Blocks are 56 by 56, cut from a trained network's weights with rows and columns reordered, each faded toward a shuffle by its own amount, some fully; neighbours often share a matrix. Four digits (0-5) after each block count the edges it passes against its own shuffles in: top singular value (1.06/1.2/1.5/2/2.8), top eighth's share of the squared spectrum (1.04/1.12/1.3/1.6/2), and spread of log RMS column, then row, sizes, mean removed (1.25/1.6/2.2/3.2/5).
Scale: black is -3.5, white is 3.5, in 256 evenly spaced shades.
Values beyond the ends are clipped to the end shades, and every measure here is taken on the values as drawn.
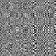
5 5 3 3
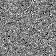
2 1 0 0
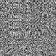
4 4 1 1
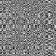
4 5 3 2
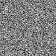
2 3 1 1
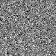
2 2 0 0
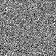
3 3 1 1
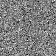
1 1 0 0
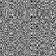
4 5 3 1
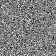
0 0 0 0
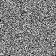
2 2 0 0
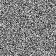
1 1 0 0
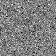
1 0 0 0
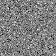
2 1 0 0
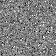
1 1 0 0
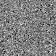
1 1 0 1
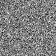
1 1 0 0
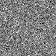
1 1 0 0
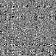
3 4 1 2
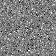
0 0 0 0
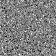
0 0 0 0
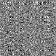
3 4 2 2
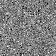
0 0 0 0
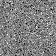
0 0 0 0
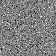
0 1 0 0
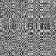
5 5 3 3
